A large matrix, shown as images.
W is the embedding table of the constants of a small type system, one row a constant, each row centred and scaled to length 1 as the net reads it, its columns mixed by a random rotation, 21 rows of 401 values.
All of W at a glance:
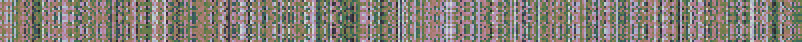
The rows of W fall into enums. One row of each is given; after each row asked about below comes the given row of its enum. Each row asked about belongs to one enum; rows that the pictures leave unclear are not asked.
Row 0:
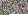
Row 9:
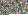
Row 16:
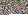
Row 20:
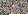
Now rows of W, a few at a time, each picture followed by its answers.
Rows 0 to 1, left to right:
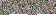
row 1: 16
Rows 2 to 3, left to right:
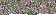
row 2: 16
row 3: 20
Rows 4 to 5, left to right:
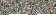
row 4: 9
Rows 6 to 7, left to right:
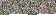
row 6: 0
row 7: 20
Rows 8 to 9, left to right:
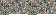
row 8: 9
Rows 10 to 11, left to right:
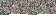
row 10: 20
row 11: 0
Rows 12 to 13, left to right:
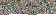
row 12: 16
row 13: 9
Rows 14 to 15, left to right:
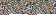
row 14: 16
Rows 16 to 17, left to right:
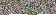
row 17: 0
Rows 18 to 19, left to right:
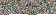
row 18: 16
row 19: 9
